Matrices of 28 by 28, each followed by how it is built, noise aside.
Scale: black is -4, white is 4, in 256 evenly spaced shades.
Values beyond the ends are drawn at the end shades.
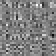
low rank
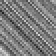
Toeplitz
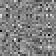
low rank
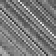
Toeplitz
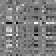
low rank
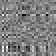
low rank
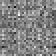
low rank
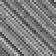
Toeplitz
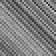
Toeplitz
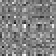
low rank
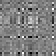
low rank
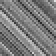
Toeplitz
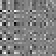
low rank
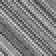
Toeplitz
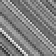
Toeplitz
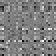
low rank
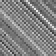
Toeplitz
